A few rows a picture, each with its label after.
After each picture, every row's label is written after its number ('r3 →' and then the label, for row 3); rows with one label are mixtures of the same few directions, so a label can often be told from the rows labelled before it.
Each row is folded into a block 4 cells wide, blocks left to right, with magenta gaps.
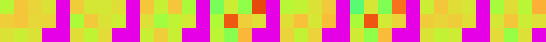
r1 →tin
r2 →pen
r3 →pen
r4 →pen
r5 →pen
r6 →pen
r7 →tin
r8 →pen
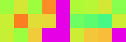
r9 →pen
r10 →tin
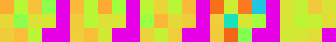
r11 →pen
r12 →pen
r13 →pen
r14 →pen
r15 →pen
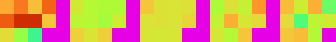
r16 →tin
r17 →tin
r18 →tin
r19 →pen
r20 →pen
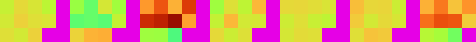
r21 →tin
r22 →tin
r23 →tin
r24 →pen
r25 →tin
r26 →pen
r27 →tin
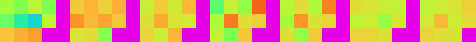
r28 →tin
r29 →tin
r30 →pen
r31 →pen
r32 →pen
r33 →tin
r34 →pen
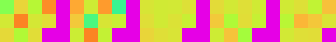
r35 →pen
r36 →pen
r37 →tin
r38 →pen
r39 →pen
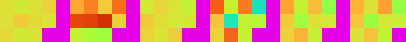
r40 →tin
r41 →tin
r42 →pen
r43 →pen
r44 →pen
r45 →pen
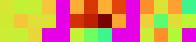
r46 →pen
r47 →tin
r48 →pen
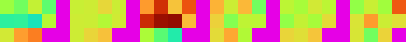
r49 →tin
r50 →tin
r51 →tin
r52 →pen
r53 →tin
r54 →pen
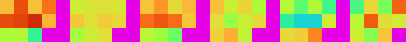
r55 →tin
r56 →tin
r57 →tin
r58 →pen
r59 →tin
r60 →pen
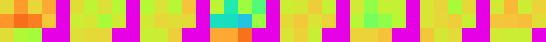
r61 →tin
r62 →tin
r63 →pen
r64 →tin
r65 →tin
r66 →tin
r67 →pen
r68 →tin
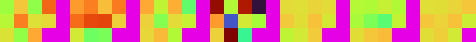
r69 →pen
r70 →tin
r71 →pen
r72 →pen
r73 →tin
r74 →tin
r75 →tin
